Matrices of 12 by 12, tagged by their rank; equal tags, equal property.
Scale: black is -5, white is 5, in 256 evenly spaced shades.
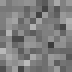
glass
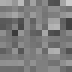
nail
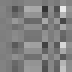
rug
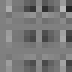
rug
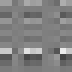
rug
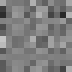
nail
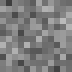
glass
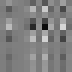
rug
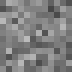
glass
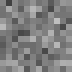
glass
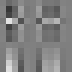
rug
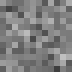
glass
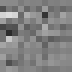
nail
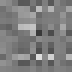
nail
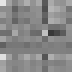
nail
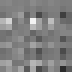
nail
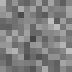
glass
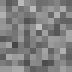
glass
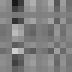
rug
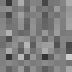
nail
